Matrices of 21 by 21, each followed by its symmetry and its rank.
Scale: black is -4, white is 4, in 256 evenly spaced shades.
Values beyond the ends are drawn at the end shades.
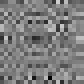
neither, rank three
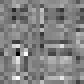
neither, rank three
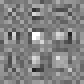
symmetric, rank three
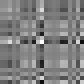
symmetric, rank one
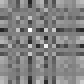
symmetric, rank two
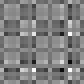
symmetric, rank one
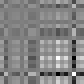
symmetric, rank one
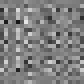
neither, rank three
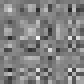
symmetric, rank two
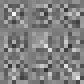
symmetric, rank three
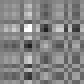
symmetric, rank one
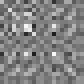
symmetric, rank three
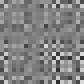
symmetric, rank two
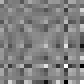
symmetric, rank two
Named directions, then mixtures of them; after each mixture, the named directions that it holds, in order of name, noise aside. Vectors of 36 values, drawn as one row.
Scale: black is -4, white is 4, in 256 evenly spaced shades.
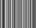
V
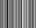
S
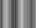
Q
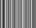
V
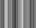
Q, V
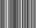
Q, S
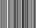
S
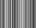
Q, V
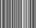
S, V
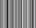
S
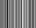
S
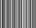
S, V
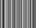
V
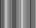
Q, V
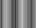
Q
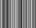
Q, S, V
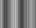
Q
